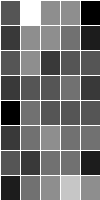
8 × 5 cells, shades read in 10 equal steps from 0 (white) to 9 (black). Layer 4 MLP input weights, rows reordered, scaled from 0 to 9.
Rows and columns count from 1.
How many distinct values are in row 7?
4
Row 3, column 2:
4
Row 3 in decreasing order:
7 6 6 6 4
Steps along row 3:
down up down same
